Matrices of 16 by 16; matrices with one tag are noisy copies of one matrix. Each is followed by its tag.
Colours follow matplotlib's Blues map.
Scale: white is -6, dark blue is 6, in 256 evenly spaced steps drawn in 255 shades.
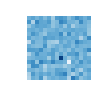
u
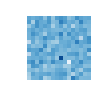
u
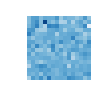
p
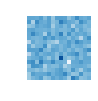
u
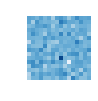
u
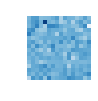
p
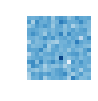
u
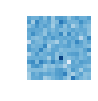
u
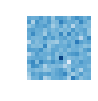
u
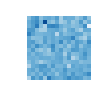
p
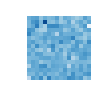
p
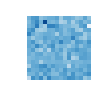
p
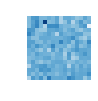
p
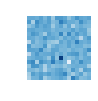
u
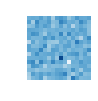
u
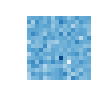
u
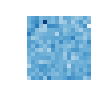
p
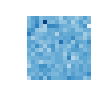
p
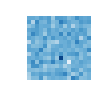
u
